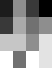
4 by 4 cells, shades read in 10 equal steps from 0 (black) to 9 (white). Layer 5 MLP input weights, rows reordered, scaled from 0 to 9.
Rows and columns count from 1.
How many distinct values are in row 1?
4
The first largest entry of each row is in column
2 2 4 1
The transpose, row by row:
1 2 7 9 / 5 6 7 4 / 2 4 5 9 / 0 5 8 8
